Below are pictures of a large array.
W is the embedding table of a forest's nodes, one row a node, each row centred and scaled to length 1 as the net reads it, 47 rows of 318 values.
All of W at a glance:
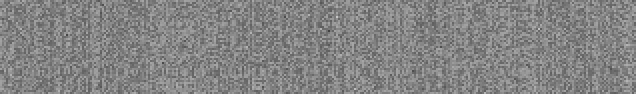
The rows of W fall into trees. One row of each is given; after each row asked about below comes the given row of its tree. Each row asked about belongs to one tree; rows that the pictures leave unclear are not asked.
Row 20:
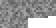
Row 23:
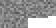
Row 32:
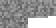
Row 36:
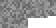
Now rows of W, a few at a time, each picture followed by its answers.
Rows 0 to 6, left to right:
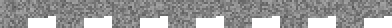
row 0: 20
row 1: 23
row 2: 36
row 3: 23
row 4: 32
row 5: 32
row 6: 36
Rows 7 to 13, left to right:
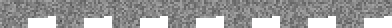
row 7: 32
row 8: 23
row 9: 36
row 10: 32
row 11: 20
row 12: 20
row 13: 23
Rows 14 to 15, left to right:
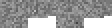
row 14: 32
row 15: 20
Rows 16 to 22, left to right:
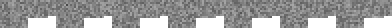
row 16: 32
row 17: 36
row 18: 20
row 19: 32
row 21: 32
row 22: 32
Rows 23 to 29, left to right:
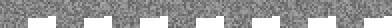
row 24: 36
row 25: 32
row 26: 36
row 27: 20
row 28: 32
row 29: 36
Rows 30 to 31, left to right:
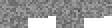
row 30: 20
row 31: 23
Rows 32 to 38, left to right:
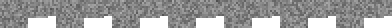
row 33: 23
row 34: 36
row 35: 36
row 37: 36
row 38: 23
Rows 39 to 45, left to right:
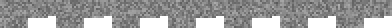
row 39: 20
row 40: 32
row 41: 20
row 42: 36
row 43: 20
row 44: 20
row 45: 32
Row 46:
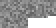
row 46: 36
